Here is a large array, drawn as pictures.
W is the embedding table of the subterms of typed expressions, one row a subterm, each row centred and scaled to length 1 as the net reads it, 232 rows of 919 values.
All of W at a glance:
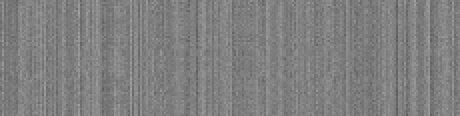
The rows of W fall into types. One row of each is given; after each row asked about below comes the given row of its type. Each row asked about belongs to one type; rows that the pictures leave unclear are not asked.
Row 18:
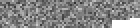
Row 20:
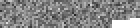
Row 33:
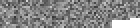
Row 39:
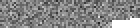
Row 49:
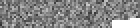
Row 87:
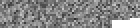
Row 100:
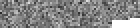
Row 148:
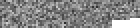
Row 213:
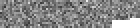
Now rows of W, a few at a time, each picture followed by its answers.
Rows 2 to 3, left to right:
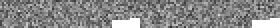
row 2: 49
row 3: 18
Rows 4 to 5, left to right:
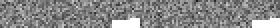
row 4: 20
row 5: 49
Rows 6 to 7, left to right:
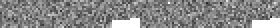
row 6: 33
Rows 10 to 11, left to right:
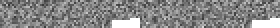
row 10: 33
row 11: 33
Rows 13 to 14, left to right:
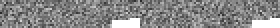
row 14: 100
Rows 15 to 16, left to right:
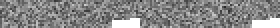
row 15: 148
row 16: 213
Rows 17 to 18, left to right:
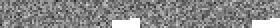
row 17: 49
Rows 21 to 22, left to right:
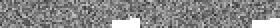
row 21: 213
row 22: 20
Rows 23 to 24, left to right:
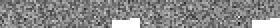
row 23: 18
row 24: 18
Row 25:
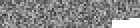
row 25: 18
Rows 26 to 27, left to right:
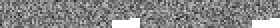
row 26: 49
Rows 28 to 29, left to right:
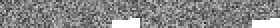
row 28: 100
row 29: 148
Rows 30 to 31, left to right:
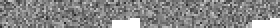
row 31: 33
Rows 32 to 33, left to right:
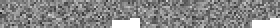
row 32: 148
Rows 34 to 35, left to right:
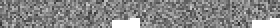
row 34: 49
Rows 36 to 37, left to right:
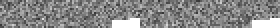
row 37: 87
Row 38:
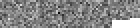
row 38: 18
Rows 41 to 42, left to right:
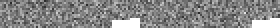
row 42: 100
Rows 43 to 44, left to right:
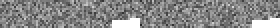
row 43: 20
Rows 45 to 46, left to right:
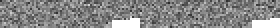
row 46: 39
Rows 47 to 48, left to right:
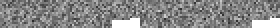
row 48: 49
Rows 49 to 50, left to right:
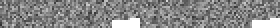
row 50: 33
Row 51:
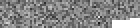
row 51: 18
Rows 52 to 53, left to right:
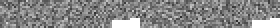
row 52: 33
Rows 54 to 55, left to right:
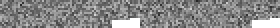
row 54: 87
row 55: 87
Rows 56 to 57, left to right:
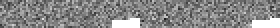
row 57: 39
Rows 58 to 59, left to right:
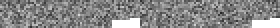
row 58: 18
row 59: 148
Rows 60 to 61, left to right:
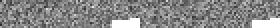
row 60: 87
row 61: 33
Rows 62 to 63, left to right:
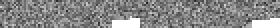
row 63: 39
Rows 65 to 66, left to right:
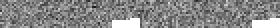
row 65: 39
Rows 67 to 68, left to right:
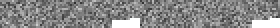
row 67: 18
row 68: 100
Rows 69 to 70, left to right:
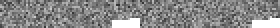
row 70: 100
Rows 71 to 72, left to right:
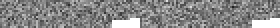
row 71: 20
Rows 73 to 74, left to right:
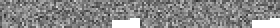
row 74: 49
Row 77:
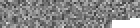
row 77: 33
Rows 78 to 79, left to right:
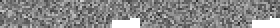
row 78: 33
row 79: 213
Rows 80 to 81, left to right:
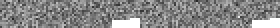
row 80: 20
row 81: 20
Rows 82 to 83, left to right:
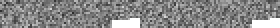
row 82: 87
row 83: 20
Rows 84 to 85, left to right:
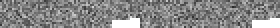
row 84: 213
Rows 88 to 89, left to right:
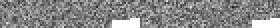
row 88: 33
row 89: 148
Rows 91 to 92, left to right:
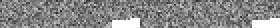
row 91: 39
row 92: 49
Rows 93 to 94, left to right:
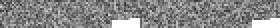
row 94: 148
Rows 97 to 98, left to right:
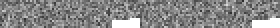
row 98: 49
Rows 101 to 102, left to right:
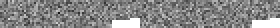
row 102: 213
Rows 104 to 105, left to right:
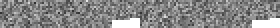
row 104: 213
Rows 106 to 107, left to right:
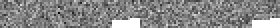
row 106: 100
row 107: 148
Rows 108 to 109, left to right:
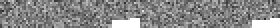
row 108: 100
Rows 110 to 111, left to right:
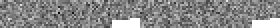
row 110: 20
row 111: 213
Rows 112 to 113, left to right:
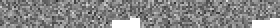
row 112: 33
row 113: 213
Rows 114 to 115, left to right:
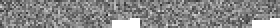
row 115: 148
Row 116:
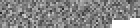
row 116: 20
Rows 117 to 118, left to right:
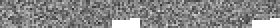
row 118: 148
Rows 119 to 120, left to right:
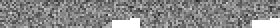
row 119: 39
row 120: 87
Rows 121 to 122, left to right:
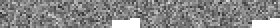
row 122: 100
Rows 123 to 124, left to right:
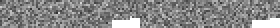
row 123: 148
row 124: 213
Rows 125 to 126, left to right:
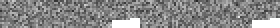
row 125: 39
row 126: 20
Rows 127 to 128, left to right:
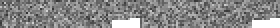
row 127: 49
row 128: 148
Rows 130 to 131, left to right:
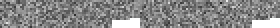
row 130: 18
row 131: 213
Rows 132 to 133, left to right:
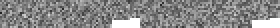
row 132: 20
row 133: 87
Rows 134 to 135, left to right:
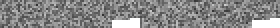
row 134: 100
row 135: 148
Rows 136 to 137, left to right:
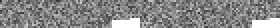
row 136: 87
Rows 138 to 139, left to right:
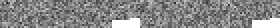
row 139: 20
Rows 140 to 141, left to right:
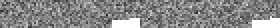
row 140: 20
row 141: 148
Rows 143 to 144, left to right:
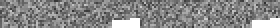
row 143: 148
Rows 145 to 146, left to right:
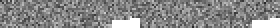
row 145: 100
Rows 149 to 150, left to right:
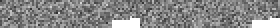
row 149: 148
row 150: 100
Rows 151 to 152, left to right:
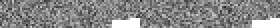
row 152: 213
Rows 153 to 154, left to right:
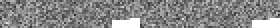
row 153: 18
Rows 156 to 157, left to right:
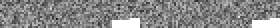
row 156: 87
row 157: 20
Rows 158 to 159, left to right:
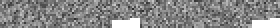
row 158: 87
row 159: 100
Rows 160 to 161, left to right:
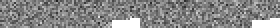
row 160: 39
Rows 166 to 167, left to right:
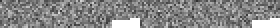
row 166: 33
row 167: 49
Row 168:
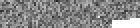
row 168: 20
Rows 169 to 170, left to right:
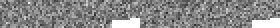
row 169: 33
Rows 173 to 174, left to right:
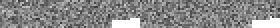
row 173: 33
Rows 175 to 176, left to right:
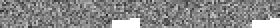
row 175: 20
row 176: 39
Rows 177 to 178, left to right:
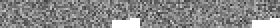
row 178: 213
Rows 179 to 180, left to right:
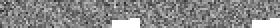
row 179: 100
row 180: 18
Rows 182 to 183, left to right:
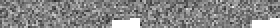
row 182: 148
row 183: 87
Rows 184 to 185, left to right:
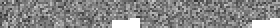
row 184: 49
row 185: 39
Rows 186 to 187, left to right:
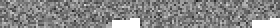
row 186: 148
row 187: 49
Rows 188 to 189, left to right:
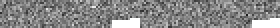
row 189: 20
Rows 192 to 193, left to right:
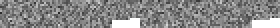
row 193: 87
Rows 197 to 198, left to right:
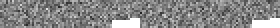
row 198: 20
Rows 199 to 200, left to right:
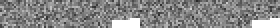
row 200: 87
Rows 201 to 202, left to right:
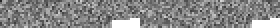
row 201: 87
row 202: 33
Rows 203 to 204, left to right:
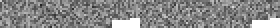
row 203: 18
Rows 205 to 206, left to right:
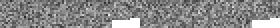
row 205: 39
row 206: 33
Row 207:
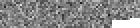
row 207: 18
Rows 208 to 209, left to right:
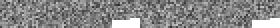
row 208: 20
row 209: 18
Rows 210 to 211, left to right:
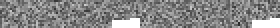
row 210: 148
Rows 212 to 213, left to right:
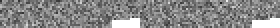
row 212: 87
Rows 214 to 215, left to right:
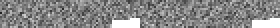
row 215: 18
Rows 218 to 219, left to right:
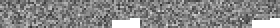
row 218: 18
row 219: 148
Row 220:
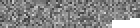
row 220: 39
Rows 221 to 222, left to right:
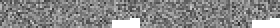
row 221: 213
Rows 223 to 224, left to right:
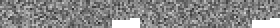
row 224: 18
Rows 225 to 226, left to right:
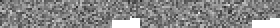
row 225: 148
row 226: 148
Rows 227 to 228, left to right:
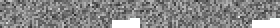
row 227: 20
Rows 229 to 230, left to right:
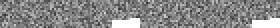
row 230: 20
